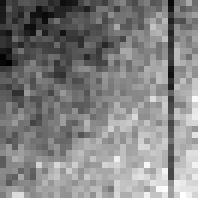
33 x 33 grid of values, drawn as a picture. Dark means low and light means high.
Odd lines: column 29. Ninth with the highest average: bottom right. Slope: up to the bottom right. Mirror symmetry: none. Ninth with the lowest average: top left. Histogram: bell-shaped. Stripes: none.
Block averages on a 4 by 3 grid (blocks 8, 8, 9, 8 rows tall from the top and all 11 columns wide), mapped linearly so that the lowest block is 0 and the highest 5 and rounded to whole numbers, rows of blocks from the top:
012 | 123 | 234 | 345
